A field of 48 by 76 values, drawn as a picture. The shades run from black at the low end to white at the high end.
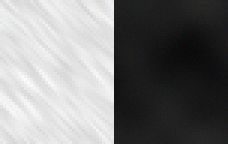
The table splits into one row of 2 panels. Panel 1,1: very high, slanting down to the right, faint in contrast. Panel 1,2: very low, smooth, faint in contrast.
